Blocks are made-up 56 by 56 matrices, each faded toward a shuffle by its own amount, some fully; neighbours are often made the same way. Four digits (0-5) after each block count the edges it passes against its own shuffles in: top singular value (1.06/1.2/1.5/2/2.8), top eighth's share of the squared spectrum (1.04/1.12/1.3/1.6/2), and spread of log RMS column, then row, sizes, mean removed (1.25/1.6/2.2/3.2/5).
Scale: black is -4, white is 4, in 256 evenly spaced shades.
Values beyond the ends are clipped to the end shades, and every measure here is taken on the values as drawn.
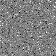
0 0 0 0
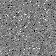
0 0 0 0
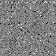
2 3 1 1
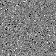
2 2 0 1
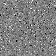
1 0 0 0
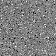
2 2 0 0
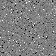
1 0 1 0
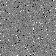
1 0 0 0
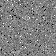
2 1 0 0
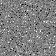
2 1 0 0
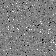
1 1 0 0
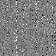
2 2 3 0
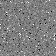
0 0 0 0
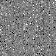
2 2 2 0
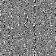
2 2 3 0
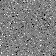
0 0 0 0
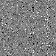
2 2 1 0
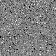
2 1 0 0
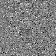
3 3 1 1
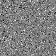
1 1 0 0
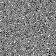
1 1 0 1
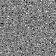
2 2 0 0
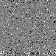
3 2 1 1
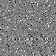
3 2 1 1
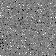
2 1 0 0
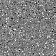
2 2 0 0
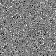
2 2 1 0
